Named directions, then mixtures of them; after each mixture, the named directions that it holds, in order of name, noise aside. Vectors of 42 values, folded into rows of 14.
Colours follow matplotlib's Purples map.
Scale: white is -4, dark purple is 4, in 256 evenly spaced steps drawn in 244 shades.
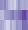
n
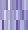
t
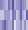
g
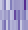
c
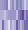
n, t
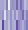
t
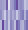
t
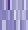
c, t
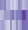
n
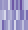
g, t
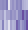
n, t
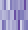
c, t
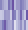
g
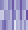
g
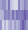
n, t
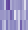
c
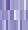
c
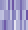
g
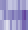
n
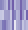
g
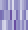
g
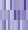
c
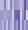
c, g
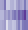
c, n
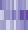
g, n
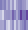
g, n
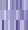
t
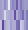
c, t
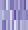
c, g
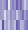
t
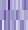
t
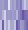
n, t
